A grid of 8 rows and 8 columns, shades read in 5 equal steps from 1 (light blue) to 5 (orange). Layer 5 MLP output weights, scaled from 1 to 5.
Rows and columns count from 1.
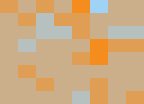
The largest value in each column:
4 4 4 4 5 5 4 4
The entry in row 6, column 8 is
3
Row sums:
26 26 21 27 27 25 26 25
